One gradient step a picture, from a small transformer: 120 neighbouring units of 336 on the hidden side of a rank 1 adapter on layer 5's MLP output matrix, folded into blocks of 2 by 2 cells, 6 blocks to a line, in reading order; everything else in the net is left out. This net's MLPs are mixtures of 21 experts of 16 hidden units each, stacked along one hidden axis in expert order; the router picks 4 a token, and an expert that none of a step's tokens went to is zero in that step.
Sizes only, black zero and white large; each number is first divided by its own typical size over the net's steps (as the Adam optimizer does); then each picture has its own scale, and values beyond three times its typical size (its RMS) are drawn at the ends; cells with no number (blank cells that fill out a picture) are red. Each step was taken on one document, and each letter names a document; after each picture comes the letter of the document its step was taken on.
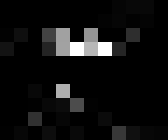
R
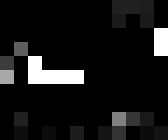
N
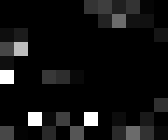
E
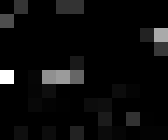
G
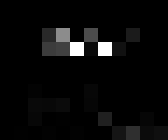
R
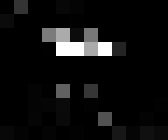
R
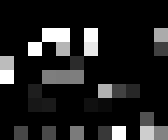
N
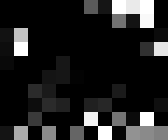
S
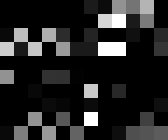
E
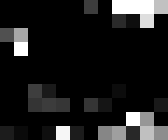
S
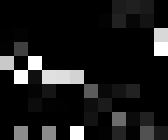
N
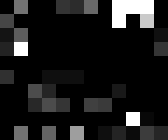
S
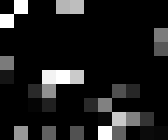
N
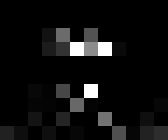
R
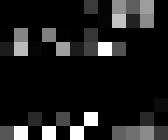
E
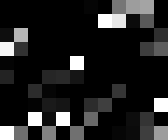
E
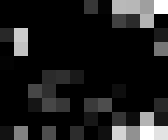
S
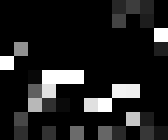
N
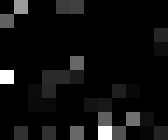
G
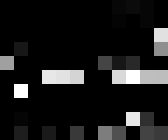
N
